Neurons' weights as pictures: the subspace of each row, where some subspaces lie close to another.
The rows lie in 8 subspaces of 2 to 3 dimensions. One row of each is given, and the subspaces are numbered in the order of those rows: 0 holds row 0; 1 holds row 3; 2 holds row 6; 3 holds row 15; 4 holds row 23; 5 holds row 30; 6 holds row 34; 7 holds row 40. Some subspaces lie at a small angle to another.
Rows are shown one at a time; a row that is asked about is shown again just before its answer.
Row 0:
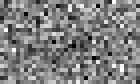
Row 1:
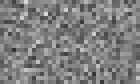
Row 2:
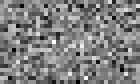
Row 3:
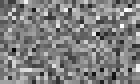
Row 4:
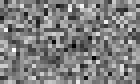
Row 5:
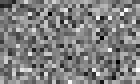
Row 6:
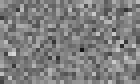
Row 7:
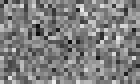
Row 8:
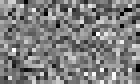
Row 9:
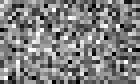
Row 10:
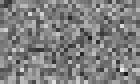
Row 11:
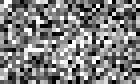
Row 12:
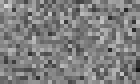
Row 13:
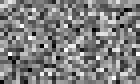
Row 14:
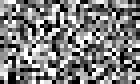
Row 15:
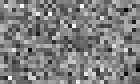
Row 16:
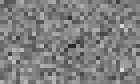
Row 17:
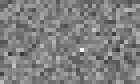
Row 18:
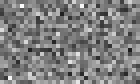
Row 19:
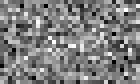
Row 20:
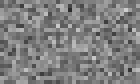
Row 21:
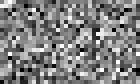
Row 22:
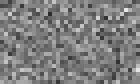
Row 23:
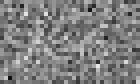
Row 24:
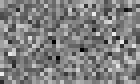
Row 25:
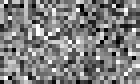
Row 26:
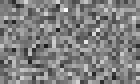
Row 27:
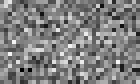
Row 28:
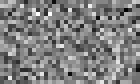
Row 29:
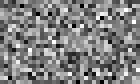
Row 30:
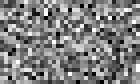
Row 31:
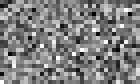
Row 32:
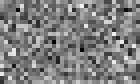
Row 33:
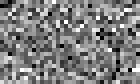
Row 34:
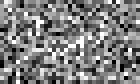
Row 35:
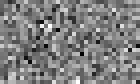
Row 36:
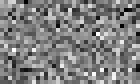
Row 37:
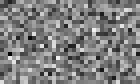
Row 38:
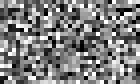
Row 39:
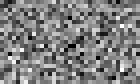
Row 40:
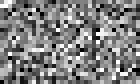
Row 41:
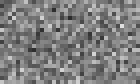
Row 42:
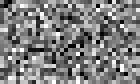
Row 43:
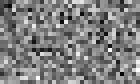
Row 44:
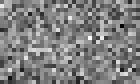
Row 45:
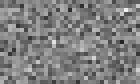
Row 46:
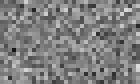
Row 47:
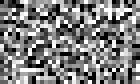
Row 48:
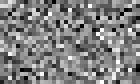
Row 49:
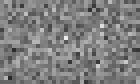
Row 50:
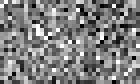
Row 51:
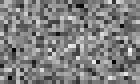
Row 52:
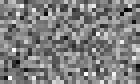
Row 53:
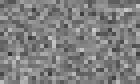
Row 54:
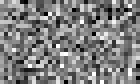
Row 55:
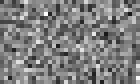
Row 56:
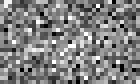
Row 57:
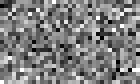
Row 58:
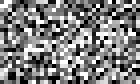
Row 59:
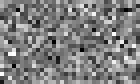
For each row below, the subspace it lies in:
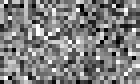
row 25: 3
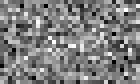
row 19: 6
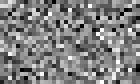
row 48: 5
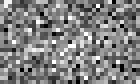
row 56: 0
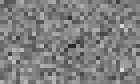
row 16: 6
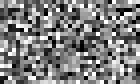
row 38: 7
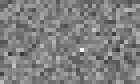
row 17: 2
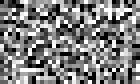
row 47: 4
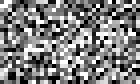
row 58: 0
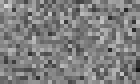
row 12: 3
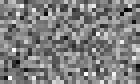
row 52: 1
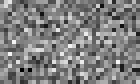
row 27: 0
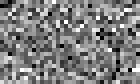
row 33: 5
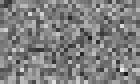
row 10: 7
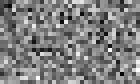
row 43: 3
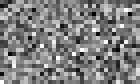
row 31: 2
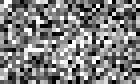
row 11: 0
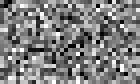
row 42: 7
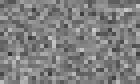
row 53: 6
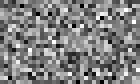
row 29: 3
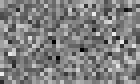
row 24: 2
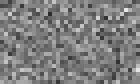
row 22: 5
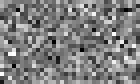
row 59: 2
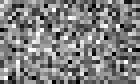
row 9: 1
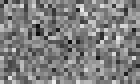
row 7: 3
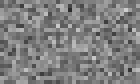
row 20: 0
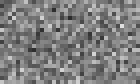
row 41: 1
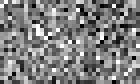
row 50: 3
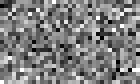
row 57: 5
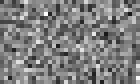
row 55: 4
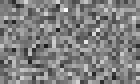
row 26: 4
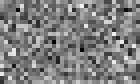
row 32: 2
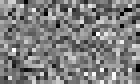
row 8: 1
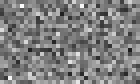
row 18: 3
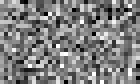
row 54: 4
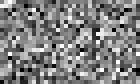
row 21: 7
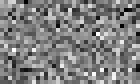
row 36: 1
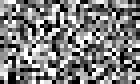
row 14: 4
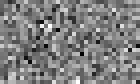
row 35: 4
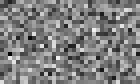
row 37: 6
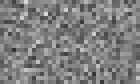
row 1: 4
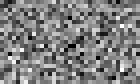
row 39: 6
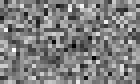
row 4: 0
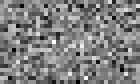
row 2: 7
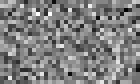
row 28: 5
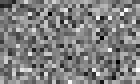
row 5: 3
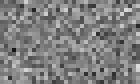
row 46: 1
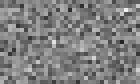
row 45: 7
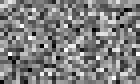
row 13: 6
